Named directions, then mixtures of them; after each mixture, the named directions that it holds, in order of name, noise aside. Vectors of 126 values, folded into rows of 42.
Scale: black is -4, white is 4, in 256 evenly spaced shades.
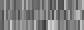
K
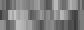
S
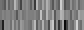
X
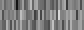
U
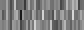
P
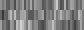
K, S, U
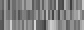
K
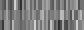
P, X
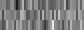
K, U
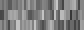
K, P, S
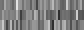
U, X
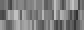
P, S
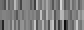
X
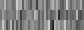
U, X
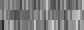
K, S, X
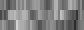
S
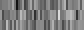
U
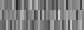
U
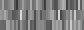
P, S, U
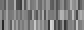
P, U, X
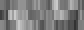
S
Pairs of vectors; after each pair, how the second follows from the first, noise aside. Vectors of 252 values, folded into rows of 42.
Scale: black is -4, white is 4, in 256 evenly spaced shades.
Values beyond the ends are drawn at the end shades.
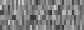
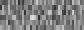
negated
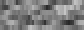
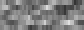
negated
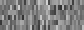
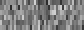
negated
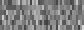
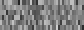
negated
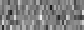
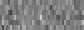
shrunk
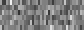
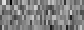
negated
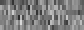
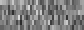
negated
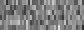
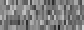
negated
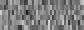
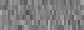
shrunk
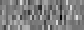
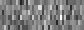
negated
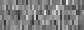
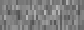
shrunk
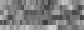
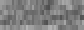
shrunk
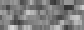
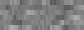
shrunk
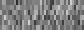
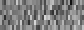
negated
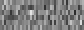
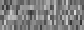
negated
